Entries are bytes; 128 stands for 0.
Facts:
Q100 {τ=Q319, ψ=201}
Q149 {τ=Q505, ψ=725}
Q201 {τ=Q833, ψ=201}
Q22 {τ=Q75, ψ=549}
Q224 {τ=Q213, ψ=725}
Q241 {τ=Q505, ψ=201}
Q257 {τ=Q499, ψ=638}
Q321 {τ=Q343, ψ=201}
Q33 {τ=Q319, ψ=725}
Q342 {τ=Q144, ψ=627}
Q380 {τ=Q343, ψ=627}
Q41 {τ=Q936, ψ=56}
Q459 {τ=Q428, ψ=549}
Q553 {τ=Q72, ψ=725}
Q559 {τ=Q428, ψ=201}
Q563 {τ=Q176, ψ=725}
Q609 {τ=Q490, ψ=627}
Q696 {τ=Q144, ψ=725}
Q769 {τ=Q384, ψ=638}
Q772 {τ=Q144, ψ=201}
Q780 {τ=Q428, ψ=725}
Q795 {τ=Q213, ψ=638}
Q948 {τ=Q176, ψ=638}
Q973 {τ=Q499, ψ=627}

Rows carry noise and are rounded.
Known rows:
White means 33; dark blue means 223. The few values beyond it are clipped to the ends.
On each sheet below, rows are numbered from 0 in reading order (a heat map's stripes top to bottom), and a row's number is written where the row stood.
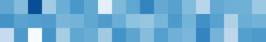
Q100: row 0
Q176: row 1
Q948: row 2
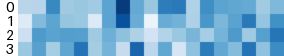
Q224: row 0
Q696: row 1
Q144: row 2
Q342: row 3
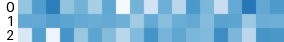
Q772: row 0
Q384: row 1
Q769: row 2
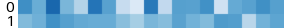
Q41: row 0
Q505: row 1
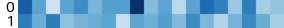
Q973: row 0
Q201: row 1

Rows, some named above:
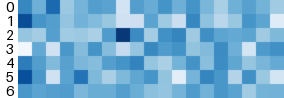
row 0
Q241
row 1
Q321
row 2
Q149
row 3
Q795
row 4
Q499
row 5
Q380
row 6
Q176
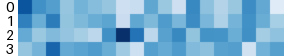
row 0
Q321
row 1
Q201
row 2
Q563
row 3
Q319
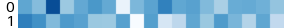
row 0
Q100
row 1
Q343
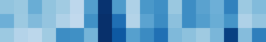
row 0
Q553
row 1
Q563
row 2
Q780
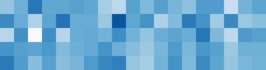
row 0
Q213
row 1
Q609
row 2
Q257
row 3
Q176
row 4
Q499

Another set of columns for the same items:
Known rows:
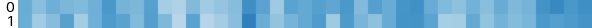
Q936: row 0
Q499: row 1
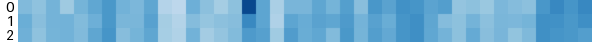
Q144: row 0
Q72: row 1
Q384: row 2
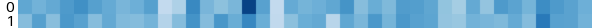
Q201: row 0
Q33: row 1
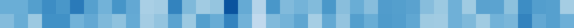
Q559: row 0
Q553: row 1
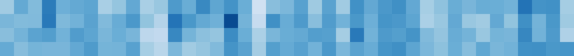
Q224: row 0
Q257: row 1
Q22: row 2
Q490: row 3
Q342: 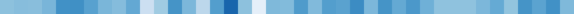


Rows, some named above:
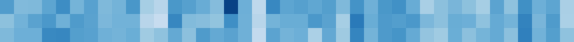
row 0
Q948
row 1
Q22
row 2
Q780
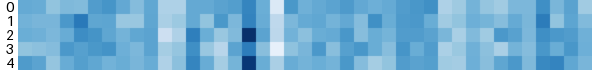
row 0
Q41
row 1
Q563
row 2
Q772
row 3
Q973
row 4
Q100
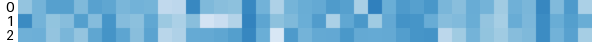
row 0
Q22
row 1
Q176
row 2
Q41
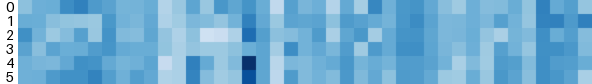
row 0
Q780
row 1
Q319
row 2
Q176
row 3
Q428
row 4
Q772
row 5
Q559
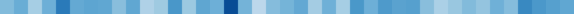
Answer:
Q696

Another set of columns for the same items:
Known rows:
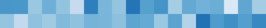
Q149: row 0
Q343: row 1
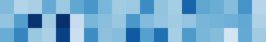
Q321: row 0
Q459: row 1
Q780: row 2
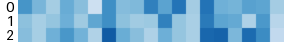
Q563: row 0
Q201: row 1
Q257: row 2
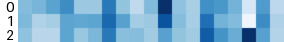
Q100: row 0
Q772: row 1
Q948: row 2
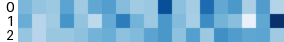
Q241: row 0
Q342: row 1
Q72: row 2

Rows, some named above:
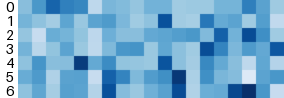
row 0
Q22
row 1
Q241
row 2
Q499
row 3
Q973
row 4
Q559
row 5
Q696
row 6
Q41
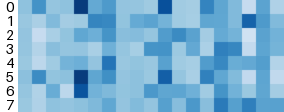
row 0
Q559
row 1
Q795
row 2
Q144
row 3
Q319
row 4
Q769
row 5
Q559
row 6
Q428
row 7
Q176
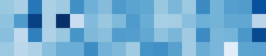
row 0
Q213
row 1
Q459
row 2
Q213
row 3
Q144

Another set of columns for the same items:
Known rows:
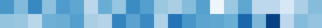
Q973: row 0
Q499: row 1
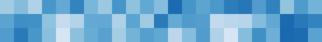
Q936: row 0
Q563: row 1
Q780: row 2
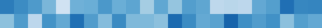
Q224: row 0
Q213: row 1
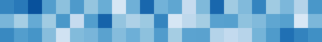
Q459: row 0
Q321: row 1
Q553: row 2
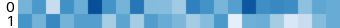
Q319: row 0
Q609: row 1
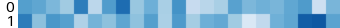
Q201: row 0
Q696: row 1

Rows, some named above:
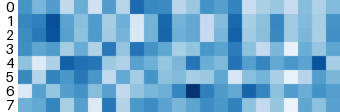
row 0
Q257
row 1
Q459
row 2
Q459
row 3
Q795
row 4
Q144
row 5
Q342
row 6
Q176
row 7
Q948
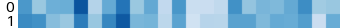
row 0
Q772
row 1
Q100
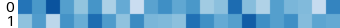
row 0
Q22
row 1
Q213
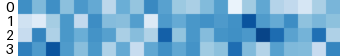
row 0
Q973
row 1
Q343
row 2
Q428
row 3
Q22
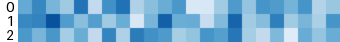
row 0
Q559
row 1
Q459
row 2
Q769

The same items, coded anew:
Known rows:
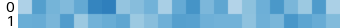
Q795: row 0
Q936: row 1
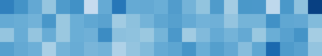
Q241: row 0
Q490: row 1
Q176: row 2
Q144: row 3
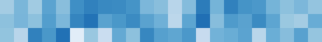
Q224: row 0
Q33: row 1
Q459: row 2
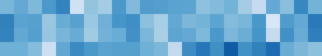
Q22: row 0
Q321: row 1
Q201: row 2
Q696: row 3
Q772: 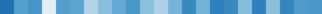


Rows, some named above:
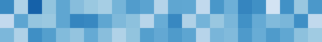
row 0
Q559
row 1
Q948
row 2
Q428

